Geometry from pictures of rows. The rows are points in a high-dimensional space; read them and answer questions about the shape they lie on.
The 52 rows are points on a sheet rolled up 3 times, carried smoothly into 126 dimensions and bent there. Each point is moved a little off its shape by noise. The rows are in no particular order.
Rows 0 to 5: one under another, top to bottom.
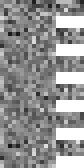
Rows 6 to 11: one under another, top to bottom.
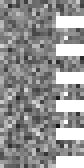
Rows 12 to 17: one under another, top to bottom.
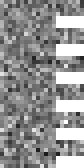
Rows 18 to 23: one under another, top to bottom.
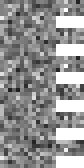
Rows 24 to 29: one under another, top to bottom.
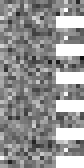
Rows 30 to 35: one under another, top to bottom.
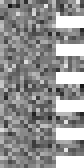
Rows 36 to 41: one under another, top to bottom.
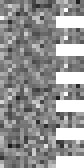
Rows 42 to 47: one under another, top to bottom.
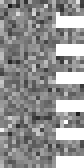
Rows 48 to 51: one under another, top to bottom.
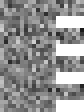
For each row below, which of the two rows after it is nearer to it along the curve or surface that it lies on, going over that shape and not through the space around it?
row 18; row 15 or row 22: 22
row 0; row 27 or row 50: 27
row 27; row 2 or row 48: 48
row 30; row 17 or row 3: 3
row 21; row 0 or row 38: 0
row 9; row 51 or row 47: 51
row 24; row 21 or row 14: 14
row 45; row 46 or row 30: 30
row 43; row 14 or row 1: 1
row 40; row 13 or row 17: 13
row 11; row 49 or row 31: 49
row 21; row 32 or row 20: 32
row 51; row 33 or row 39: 33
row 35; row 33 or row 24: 33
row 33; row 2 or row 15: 15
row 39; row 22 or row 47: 22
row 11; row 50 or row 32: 32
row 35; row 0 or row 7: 7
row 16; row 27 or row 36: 36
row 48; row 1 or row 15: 1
